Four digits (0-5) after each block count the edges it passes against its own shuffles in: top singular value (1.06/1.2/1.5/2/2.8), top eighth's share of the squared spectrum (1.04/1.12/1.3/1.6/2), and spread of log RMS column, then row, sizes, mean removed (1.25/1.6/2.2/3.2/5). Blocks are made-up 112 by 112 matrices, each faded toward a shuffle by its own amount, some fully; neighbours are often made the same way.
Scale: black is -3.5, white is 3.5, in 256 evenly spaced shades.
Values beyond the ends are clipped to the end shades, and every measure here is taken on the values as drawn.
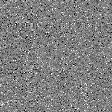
3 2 1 1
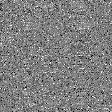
3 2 1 1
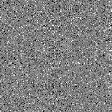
4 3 2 2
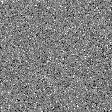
2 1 0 0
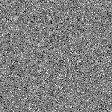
3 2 0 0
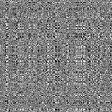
5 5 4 3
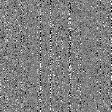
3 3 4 0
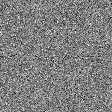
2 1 0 0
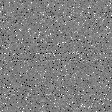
3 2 0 1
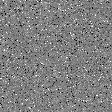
2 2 0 0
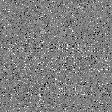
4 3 1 2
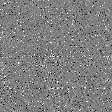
3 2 0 1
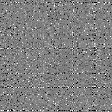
4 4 2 3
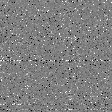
3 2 0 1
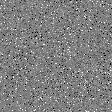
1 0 0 0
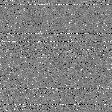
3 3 0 3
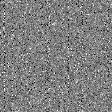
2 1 2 0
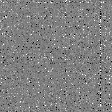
3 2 2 2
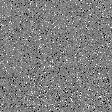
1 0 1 1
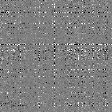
3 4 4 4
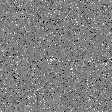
2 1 1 0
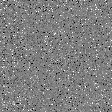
2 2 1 1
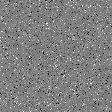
1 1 0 0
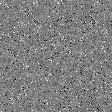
1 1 0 0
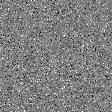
3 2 0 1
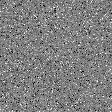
0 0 0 0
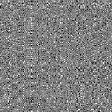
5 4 3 3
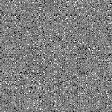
4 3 2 2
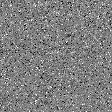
2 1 0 0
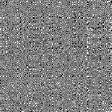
4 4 3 3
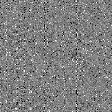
4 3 2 1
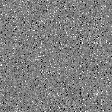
3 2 2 1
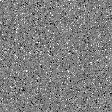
3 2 1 0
